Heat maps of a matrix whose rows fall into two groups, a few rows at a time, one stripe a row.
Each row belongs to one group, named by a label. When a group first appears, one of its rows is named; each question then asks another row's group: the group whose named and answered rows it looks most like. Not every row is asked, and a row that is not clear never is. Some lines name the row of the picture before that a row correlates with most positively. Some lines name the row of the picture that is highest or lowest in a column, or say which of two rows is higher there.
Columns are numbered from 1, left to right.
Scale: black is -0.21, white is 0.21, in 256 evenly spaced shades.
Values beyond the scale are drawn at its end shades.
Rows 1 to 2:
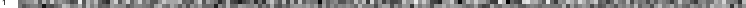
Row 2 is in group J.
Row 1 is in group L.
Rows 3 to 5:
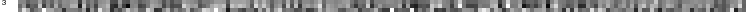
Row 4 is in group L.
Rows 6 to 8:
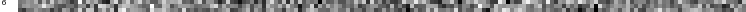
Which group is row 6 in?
L
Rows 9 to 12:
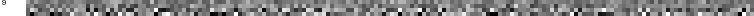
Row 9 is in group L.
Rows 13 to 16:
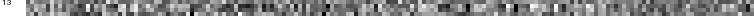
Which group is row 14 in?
L
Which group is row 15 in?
L
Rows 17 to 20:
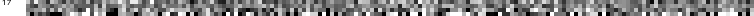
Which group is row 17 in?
L
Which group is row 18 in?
J
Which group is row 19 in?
L
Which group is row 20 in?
J
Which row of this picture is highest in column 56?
20
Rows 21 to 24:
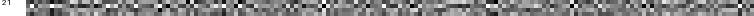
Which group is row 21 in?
J
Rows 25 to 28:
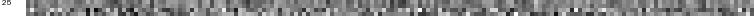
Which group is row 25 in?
L
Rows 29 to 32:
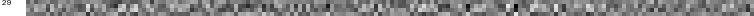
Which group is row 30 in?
L
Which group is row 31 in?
L
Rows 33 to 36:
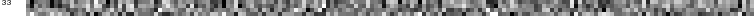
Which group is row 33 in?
J
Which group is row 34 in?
J
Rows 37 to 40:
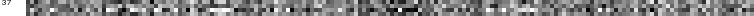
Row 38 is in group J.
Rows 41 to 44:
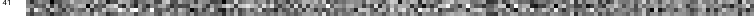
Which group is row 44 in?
J
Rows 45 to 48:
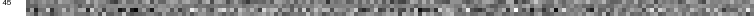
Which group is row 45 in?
L
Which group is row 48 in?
J
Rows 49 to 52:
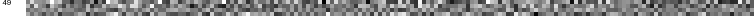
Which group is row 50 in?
L
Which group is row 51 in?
L
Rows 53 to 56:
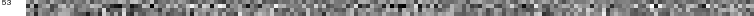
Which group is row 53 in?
L
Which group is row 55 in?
J
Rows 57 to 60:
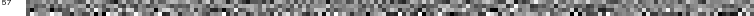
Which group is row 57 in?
L
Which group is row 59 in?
J
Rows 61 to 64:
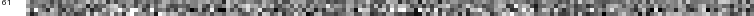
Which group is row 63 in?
L
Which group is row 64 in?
J
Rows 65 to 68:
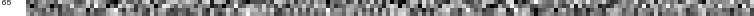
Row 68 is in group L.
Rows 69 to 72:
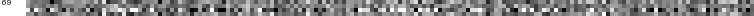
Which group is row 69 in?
J
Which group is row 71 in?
L
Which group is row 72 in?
J
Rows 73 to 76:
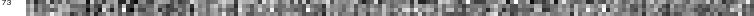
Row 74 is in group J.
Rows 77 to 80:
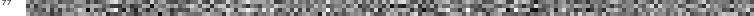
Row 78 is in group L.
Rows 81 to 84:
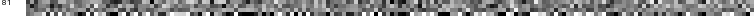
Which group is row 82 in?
J
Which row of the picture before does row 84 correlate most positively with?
78
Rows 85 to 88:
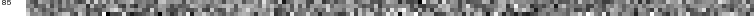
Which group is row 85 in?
J
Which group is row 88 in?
J
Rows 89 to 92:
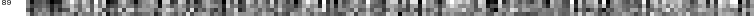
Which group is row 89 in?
J
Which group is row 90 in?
J
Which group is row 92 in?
J
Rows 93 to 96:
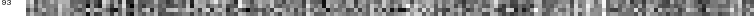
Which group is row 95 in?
L
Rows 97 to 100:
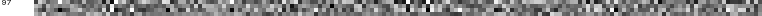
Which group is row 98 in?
J
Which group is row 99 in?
J
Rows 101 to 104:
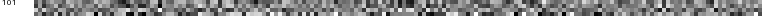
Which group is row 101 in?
L
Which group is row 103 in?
L
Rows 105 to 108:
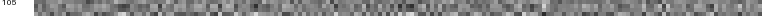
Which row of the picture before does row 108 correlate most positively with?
103
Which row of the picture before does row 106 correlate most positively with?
101
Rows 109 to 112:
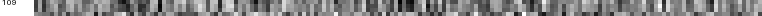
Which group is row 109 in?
L
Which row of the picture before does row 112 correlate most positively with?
108
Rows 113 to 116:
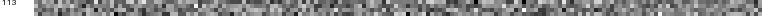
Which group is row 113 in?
L
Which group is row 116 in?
J
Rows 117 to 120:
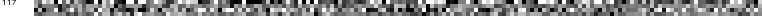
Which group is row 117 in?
L
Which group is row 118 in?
J
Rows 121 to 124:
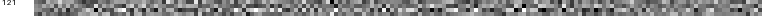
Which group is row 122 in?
L
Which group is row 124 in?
J
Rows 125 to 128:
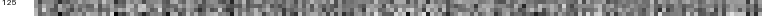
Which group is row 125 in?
J
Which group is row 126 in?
L
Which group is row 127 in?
L
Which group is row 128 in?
J
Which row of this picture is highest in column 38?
126
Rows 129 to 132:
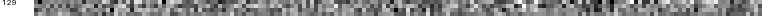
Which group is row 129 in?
J
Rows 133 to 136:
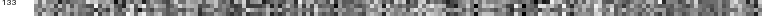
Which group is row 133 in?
J
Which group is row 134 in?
L
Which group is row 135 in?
J
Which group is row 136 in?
L
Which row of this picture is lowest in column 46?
135
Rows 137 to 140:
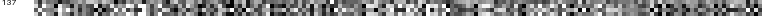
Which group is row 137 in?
J
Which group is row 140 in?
L
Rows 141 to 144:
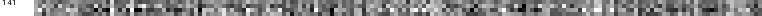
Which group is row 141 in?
J
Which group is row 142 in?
L
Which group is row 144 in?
J
